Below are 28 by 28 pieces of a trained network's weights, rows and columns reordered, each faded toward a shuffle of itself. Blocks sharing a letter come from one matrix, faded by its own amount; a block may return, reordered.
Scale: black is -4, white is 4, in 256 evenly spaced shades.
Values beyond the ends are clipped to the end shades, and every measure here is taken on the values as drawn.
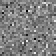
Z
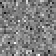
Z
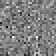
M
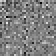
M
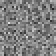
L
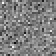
Z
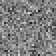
L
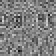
L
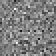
Z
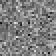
Z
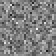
L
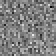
L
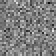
L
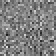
M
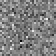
Z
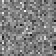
M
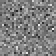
Z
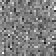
Z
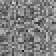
L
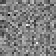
L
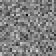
L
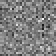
M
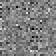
M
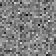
Z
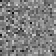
M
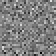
M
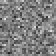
L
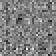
L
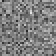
L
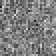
L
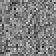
L
